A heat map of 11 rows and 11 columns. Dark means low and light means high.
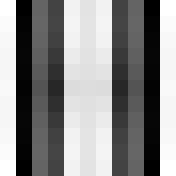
Stripes running up and down repeat 2 times from left to right. The grain runs up and down. The centre is the calmest part. It mirrors both left to right and top to bottom. There is no overall slope.
